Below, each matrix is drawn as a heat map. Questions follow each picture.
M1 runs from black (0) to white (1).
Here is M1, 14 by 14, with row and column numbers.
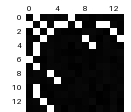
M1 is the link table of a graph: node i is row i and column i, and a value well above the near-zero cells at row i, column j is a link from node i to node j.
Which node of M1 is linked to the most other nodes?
node 1
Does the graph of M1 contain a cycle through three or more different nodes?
no
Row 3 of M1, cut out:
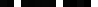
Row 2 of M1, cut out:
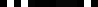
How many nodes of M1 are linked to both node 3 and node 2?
0
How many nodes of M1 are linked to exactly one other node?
9
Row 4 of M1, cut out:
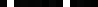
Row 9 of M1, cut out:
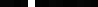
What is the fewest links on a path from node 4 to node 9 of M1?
1
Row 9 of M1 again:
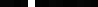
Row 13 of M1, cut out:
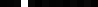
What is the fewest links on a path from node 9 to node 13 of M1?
5
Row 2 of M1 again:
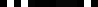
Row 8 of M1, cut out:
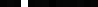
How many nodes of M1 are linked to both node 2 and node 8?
1
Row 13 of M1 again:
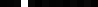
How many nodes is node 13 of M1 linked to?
1
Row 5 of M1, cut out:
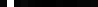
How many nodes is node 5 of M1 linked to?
1
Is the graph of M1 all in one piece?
yes
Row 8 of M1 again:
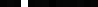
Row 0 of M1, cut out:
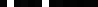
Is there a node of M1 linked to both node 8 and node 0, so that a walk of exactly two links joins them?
no
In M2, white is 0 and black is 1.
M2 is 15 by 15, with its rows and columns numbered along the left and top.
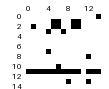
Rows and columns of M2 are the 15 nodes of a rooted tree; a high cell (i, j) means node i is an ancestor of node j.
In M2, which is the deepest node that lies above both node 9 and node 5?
1
